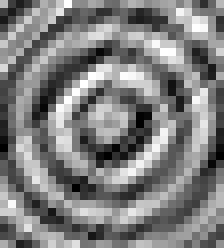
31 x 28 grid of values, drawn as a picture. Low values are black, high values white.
Rings: centred on the centre. Ninth with the highest average: top right. Odd rows or columns: none. Slope: none. Calmest part: bottom right.
